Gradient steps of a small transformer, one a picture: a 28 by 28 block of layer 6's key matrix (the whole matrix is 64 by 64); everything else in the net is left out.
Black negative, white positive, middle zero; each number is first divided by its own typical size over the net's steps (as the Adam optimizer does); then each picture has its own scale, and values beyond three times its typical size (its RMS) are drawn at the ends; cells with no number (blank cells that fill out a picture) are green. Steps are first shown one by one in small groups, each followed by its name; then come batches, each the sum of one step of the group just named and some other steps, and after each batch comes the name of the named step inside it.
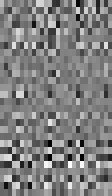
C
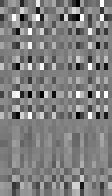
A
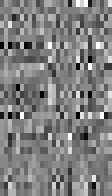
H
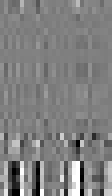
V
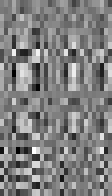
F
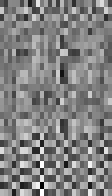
C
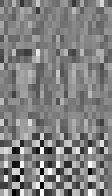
F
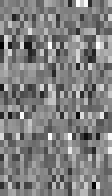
H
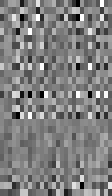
A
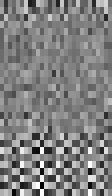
H
